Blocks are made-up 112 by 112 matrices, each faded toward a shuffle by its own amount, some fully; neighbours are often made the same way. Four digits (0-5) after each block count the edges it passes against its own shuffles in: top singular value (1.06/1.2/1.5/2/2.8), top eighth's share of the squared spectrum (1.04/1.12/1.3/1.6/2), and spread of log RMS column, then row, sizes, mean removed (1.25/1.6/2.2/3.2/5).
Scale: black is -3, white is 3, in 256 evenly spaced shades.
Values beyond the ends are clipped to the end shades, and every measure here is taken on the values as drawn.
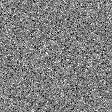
0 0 0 0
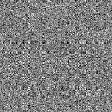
4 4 3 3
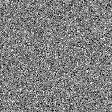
3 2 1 1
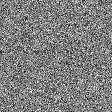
2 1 0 0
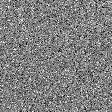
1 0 0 0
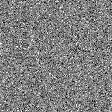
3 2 0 0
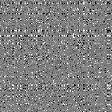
5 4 3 3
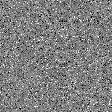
3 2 0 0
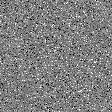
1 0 0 0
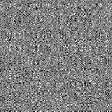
4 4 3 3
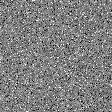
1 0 0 0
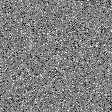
0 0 0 0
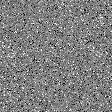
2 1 0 0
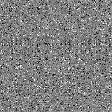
4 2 1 1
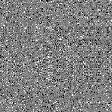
4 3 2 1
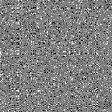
4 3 2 2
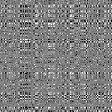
5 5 4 4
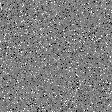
0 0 0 0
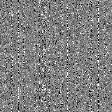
2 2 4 0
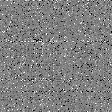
4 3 1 2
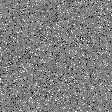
0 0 0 0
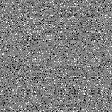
4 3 1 2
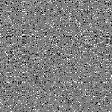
4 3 1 2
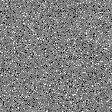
0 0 0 0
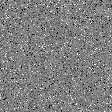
3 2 0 1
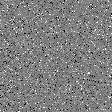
2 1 0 0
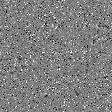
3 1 0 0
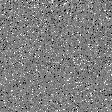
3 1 0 0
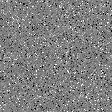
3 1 0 0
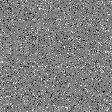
3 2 0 1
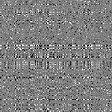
5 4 3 3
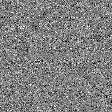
1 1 0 3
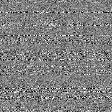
2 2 0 4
